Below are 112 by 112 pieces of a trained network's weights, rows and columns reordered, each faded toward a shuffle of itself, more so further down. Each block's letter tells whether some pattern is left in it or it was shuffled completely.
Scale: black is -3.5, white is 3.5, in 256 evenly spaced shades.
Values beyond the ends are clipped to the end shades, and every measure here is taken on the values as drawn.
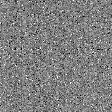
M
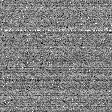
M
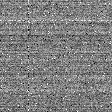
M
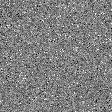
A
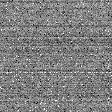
M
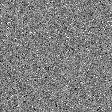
A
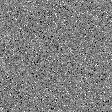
A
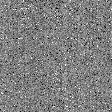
M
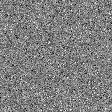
A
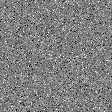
A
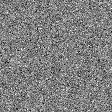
A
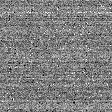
M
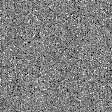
M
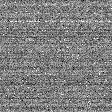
M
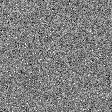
A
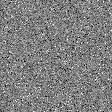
A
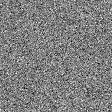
A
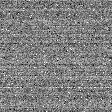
M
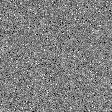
A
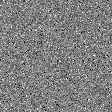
A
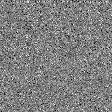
M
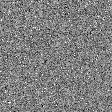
A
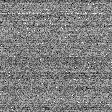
M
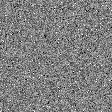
A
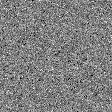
A
